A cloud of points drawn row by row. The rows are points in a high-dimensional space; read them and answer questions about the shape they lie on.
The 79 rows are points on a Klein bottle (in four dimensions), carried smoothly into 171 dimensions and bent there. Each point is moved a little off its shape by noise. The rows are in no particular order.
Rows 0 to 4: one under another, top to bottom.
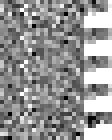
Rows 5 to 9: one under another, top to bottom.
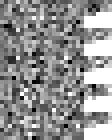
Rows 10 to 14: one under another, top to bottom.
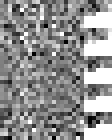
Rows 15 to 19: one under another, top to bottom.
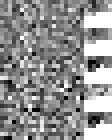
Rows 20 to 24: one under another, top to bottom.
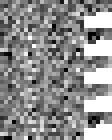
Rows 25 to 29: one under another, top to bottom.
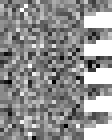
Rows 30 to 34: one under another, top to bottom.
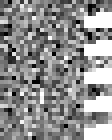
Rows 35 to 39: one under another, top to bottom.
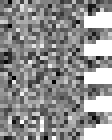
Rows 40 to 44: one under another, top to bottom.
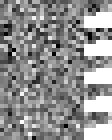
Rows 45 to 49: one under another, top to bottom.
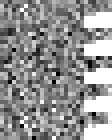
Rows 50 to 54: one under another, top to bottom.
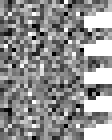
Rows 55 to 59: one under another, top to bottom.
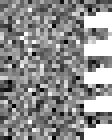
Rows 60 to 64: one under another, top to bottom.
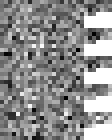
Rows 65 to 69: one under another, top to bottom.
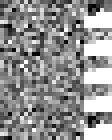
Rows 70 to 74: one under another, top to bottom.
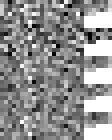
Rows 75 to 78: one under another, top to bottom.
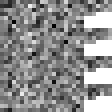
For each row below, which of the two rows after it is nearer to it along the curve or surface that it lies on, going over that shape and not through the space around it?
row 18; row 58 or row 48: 58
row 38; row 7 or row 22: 22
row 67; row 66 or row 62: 62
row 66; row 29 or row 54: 54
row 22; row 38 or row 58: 58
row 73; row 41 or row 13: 41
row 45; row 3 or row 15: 3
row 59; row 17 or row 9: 17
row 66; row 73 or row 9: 9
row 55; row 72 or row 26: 26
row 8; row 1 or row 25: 1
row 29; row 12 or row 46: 46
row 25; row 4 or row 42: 4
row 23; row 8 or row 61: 8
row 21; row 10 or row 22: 10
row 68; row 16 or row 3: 16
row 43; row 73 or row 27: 27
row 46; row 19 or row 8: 8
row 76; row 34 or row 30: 34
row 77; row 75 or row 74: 75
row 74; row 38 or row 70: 38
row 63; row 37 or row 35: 37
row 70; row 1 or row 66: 66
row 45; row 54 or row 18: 54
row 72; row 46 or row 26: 46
